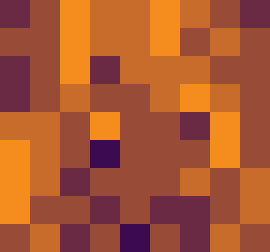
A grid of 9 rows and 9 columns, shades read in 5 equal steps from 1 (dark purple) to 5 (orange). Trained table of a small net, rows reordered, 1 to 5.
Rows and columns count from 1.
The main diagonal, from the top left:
2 3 5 3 3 3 4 3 3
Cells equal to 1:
2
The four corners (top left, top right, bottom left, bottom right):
2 2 3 3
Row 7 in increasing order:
2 3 3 3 3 4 4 4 5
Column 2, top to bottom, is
3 3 3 3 4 4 4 3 4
